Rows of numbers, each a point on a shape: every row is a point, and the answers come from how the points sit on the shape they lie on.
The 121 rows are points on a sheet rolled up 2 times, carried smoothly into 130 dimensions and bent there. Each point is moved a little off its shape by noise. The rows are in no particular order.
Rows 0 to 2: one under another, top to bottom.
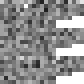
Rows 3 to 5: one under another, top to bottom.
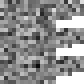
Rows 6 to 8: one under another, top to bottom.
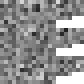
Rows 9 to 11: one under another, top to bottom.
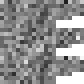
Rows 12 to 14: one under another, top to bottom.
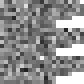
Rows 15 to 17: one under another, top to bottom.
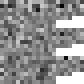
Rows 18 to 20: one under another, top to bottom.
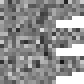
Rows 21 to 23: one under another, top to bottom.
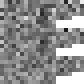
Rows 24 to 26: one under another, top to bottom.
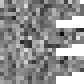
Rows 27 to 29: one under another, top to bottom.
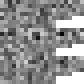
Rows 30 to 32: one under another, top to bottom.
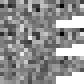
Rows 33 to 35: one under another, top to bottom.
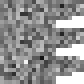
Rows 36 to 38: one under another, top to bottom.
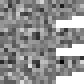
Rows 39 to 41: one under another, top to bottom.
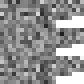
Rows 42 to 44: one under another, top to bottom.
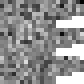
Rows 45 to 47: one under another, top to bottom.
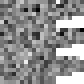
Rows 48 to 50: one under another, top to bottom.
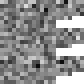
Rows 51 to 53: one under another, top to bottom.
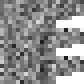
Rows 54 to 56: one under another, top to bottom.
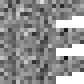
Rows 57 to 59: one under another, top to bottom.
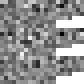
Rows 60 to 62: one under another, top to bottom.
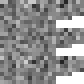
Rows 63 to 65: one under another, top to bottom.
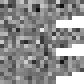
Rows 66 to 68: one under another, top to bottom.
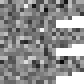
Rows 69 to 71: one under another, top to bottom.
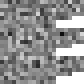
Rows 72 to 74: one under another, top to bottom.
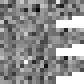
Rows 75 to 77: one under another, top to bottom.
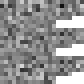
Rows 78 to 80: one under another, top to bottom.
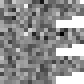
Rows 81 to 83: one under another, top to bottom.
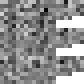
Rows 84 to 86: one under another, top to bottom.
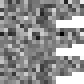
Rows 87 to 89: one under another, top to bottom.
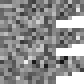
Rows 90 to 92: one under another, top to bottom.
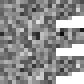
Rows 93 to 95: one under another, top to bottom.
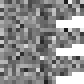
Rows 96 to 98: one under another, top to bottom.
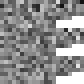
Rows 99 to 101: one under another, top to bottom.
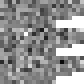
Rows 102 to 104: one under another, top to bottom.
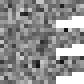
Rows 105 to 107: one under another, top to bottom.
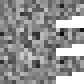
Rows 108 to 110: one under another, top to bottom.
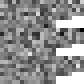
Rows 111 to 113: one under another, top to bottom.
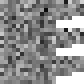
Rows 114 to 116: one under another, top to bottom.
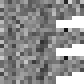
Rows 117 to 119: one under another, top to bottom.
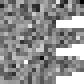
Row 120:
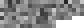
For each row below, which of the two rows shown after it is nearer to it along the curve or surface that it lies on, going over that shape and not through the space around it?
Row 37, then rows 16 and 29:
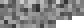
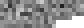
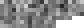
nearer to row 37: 29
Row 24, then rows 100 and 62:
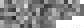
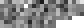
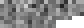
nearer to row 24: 100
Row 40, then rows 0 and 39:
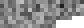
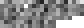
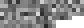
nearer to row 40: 39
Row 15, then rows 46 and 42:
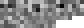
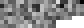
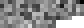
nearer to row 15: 46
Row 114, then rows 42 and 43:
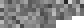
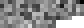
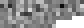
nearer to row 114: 43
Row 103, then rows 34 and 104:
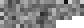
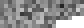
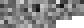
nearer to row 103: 34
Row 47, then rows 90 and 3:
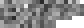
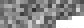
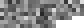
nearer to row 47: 3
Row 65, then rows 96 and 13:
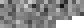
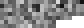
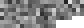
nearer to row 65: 13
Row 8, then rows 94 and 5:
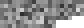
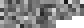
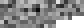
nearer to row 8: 94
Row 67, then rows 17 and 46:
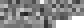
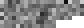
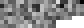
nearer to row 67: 17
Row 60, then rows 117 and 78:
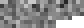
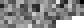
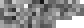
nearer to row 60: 78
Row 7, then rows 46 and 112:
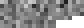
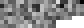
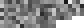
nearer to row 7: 112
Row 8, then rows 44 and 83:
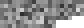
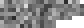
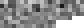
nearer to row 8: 83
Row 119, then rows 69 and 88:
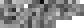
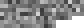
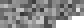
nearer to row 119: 69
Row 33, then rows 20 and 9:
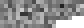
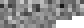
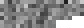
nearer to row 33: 20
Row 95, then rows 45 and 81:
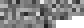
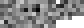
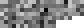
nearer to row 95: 81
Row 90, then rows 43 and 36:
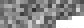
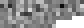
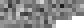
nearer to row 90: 43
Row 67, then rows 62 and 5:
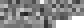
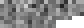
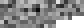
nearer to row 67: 62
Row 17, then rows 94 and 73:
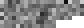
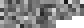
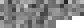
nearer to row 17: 73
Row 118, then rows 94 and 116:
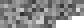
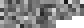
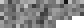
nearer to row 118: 94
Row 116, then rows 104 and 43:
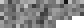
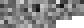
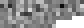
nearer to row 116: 43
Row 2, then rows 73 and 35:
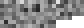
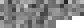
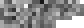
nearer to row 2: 73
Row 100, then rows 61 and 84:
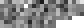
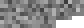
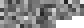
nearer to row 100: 84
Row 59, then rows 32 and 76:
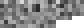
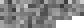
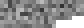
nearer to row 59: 32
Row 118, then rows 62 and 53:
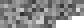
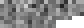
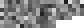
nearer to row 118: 53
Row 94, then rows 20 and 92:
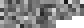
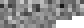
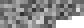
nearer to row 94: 92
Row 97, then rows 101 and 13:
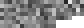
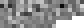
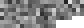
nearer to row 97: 13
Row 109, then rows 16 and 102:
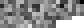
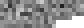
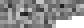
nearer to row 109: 102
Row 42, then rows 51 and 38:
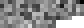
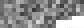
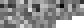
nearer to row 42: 38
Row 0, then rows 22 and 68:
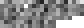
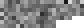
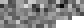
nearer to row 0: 68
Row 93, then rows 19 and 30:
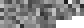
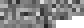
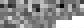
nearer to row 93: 19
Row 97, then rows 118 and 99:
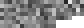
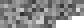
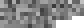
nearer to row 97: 118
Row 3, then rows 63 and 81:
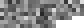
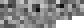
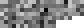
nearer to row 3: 81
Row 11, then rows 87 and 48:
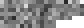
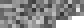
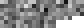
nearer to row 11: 48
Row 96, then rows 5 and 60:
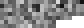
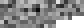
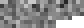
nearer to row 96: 5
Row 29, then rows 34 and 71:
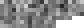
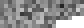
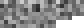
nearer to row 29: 71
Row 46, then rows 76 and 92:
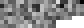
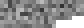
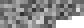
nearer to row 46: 92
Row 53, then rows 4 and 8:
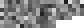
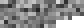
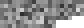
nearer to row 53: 8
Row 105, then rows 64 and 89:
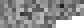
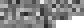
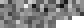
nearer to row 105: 64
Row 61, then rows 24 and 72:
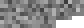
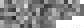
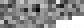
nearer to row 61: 24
